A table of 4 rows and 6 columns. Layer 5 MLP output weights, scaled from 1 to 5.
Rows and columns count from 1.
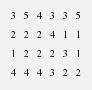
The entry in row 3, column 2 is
2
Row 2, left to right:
2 2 2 4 1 1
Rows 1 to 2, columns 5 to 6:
3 5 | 1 1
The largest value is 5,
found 2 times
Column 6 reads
5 1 1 2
